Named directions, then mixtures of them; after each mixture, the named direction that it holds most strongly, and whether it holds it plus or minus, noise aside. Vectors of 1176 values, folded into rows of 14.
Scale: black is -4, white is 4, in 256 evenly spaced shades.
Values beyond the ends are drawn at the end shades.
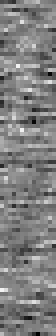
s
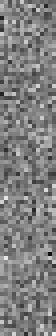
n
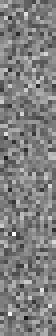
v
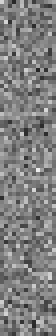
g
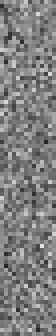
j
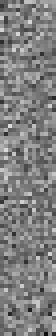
n, minus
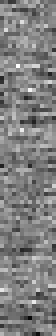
s, plus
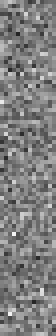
v, plus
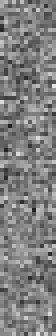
n, plus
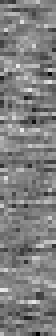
s, plus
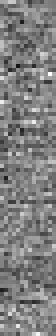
s, minus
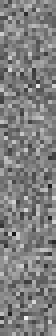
v, minus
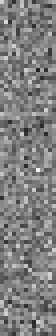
g, plus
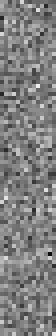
n, plus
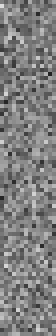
j, minus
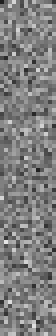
g, minus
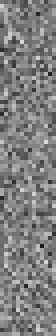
j, minus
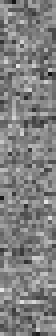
s, plus
